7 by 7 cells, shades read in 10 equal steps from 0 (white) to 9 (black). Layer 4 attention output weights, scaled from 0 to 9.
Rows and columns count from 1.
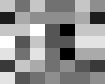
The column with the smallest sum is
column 3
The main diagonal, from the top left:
2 3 0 6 9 6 4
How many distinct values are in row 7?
4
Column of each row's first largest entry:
2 1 5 2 5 1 2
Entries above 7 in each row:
0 2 1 0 1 0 0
